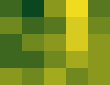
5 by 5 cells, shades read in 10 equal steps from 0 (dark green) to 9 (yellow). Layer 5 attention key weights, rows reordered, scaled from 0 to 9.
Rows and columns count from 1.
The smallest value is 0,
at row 1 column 2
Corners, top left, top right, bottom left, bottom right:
2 3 5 5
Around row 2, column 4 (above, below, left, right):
9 8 3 4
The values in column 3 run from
3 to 6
